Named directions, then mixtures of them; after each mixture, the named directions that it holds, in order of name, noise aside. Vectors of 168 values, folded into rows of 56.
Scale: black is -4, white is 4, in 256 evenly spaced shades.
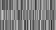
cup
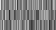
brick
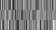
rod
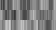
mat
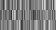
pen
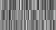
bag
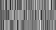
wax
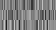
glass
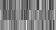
bag, mat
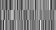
cup, wax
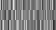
rod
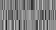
glass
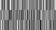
brick, pen, wax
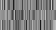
rod, wax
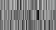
bag, brick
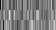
brick, rod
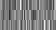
bag, pen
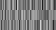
brick, pen, rod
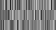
wax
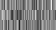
bag, glass, wax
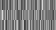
cup, glass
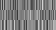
glass, rod
